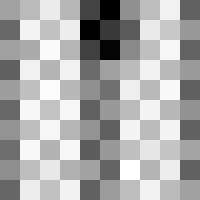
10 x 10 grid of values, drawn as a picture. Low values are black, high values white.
In the top middle lies a patch that is lower than the rest. The ninth with the lowest average is the top middle. Stripes running up and down repeat 2 times from left to right. On average the colour sits 70% of the way up the scale.
